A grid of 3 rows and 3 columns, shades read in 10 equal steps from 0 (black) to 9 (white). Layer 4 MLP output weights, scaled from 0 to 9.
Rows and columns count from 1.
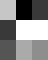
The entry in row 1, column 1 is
7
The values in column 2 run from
0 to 9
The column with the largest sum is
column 3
